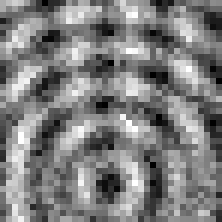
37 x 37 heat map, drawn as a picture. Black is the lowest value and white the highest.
Stripes: upright, repeating 4 times. Histogram: bell-shaped. Seam: none. Slope: none. Rings: centred on the bottom middle.
